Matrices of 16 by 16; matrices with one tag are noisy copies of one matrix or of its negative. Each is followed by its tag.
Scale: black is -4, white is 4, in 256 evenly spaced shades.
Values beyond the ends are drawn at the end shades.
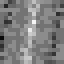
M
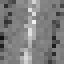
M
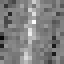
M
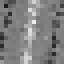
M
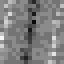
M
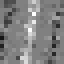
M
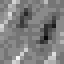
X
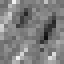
X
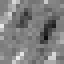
X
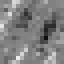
X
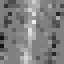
M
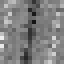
M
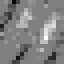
X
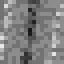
M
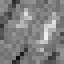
X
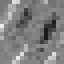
X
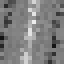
M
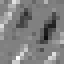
X
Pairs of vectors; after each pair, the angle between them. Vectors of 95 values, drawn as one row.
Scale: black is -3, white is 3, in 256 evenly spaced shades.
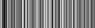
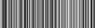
partly aligned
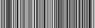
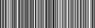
nearly opposite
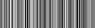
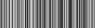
nearly parallel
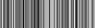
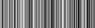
partly opposed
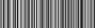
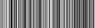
partly opposed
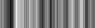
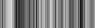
nearly opposite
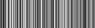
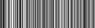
nearly parallel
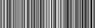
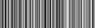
nearly opposite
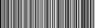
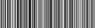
orthogonal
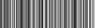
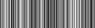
partly opposed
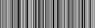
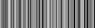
orthogonal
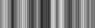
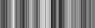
nearly opposite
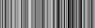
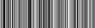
partly opposed
